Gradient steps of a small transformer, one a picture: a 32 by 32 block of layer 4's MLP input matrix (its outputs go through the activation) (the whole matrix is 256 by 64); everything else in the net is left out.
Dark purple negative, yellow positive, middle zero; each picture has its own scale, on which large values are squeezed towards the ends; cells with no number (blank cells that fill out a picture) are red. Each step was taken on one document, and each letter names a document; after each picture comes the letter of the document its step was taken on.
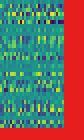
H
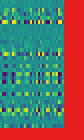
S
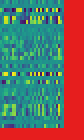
S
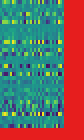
S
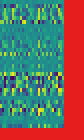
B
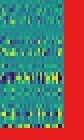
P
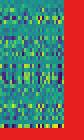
P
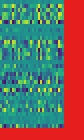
B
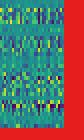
B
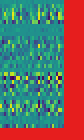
B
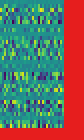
B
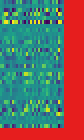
S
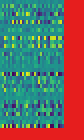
H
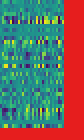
S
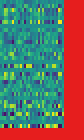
P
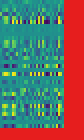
S
